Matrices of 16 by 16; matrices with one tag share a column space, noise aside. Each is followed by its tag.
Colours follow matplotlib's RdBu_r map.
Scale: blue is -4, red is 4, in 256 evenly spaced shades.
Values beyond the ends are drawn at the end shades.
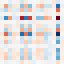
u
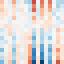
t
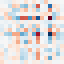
u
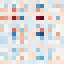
u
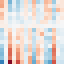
t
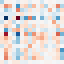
u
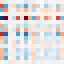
u
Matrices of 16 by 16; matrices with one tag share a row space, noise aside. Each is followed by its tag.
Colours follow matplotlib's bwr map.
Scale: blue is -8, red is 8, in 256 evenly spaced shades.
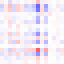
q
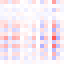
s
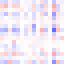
s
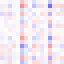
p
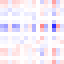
s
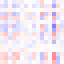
s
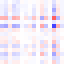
s
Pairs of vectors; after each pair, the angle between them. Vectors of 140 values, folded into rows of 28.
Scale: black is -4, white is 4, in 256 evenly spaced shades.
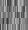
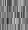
nearly parallel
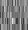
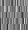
partly aligned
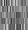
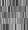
nearly opposite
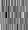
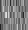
nearly opposite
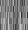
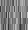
nearly opposite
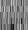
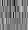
orthogonal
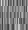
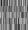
nearly opposite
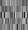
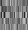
nearly parallel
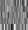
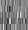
orthogonal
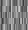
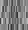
partly opposed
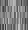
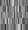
partly aligned
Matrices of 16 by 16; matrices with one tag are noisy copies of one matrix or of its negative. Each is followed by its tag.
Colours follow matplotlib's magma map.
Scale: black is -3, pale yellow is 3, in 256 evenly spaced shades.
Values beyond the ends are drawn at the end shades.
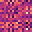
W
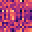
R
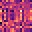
R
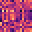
R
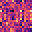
R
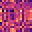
R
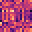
R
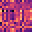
R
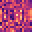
R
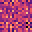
W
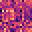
R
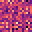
W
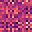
W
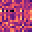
R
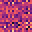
W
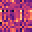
R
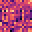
R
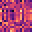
R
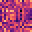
R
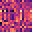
R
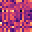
R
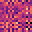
W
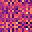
W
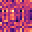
R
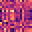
R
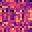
R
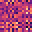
W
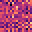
W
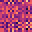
W
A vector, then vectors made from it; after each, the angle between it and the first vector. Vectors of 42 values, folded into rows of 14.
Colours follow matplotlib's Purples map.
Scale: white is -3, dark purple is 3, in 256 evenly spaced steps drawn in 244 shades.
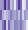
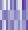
nearly opposite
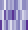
partly opposed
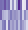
nearly parallel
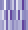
partly opposed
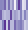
nearly parallel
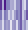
partly aligned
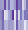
partly aligned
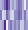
partly aligned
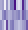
nearly opposite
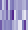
orthogonal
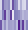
orthogonal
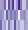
partly aligned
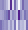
partly opposed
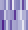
orthogonal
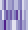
partly aligned
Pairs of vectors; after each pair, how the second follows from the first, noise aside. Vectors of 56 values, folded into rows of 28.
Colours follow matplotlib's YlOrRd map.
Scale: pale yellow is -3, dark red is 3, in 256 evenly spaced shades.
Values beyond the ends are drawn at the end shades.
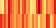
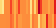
partly zeroed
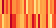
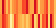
sign-scrambled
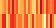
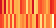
shuffled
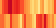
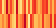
shuffled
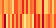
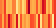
shuffled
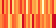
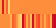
partly zeroed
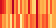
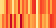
negated
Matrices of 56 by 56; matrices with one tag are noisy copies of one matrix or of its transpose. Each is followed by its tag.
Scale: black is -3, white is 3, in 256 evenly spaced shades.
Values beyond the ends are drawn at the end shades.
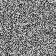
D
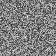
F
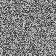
D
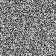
D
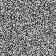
D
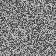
F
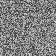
D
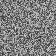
F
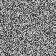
D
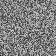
F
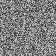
D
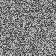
D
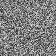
F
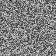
F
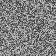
F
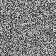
D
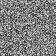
D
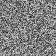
F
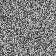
F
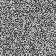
D
